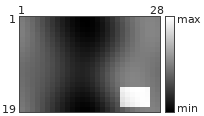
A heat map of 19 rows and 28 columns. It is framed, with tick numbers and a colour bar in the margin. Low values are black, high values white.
Odd patch: higher, in the bottom right. Average level on the scale: 30%. Roughest part: bottom right. Ninth with the highest average: bottom right. Ninth with the lowest average: top middle.
